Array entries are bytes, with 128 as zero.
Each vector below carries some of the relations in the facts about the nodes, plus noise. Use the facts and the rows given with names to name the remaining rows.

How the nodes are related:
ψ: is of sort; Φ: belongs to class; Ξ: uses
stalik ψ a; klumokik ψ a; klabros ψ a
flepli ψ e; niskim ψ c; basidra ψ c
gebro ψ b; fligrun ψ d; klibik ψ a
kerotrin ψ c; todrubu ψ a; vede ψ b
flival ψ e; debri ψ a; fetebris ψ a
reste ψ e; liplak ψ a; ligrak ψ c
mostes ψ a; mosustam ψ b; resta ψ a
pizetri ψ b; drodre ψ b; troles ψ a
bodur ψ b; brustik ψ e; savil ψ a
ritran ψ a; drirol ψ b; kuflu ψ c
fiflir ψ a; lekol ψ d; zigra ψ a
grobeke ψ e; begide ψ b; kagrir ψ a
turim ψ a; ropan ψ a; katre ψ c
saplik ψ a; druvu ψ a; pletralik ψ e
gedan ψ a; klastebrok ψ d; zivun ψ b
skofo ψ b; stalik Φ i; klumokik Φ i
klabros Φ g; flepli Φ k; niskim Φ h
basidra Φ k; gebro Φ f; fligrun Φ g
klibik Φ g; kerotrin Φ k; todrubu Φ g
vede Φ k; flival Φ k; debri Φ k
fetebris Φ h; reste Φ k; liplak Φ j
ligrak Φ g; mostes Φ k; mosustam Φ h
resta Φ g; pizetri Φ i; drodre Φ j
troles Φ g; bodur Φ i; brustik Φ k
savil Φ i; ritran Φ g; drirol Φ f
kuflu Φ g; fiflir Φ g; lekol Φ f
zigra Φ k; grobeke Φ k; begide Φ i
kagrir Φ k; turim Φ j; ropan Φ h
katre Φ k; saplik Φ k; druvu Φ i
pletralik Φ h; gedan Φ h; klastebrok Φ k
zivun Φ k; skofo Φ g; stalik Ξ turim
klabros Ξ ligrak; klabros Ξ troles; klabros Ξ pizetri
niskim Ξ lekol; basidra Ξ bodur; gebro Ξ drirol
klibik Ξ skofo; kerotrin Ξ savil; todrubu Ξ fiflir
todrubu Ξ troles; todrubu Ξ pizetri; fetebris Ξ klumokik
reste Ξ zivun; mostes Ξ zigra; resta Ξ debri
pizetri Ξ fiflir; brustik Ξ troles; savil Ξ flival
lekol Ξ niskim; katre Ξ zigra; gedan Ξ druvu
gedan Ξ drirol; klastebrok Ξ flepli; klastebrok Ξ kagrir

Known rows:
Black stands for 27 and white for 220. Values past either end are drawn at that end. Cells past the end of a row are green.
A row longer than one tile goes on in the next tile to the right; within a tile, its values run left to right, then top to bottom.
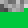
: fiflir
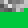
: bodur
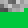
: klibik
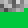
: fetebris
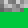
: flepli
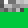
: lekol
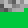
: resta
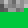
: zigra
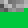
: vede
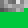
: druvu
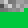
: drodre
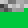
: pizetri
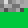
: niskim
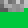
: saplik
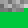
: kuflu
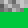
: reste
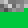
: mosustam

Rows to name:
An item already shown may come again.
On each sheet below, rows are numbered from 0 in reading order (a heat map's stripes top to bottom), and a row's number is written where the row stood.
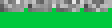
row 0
liplak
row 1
fligrun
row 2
klumokik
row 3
zivun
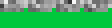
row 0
klastebrok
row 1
begide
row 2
stalik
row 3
mosustam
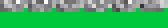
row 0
brustik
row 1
turim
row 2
vede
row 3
pletralik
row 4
gedan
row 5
kerotrin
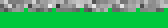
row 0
mosustam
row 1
basidra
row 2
kerotrin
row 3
skofo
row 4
begide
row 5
katre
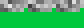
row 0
skofo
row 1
pizetri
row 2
fetebris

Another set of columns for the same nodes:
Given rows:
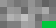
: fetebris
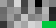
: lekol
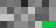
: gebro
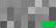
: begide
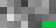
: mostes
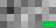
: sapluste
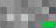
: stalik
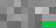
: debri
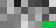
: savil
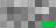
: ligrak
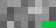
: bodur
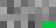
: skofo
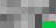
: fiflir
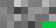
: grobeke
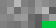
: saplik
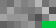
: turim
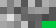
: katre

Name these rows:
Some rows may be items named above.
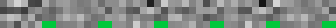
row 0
brustik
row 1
stalik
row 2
kerotrin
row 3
basidra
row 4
kerotrin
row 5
stalik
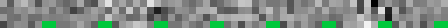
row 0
fligrun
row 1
flival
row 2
pizetri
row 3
druvu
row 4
troles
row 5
mosustam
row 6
niskim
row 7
skofo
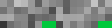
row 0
klastebrok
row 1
mosustam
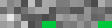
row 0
katre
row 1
reste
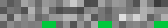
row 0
pletralik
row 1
brustik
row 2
gedan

